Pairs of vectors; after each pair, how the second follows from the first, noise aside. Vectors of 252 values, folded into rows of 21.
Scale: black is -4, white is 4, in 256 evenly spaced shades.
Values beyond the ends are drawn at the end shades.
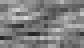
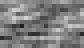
copied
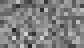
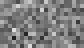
negated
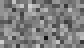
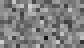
copied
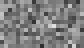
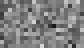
negated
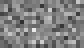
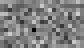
sign-scrambled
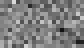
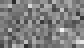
negated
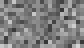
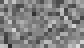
sign-scrambled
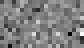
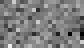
sign-scrambled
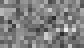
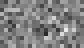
sign-scrambled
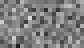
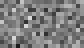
copied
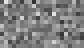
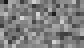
sign-scrambled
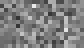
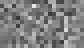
copied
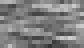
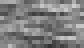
copied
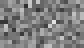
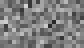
negated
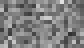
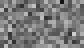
sign-scrambled
